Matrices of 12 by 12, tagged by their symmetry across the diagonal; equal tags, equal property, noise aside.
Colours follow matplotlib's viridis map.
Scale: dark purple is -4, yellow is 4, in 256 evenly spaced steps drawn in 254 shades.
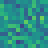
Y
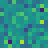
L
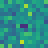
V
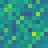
L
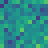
L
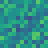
L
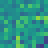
L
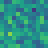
Y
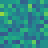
V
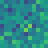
L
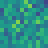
V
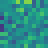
Y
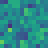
V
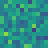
V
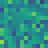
Y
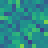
L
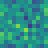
Y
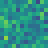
V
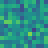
Y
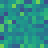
Y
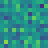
Y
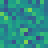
V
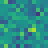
V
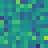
Y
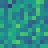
V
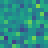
Y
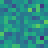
V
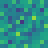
L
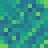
L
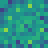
L
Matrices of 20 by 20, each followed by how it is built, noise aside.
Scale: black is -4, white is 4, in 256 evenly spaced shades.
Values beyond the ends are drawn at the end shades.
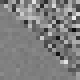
upper triangular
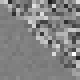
upper triangular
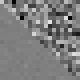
upper triangular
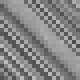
Toeplitz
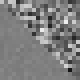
upper triangular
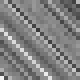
Toeplitz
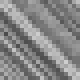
Toeplitz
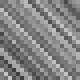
Toeplitz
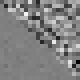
upper triangular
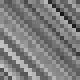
Toeplitz
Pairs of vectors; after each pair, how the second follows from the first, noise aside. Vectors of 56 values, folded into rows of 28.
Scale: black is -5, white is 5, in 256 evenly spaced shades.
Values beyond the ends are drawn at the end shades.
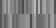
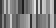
scaled up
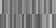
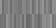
shrunk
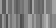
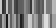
scaled up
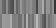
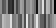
scaled up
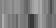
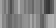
wrapped around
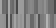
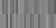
shrunk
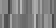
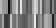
scaled up
